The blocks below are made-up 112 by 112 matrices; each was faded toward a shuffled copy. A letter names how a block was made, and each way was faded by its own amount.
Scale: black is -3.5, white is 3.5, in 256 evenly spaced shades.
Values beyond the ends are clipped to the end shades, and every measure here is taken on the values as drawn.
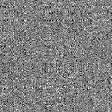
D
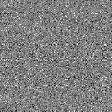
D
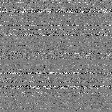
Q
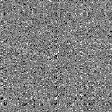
D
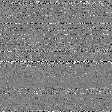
Q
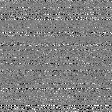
Q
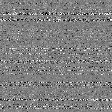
Q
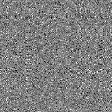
D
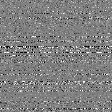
Q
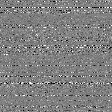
Q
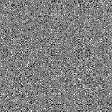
D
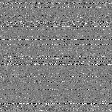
Q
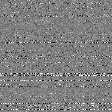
Q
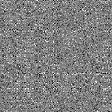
D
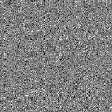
D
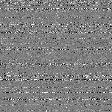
Q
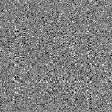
D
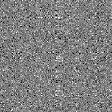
D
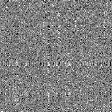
D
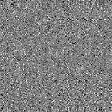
D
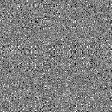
D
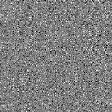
D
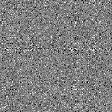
D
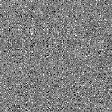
D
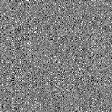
D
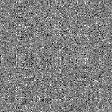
D
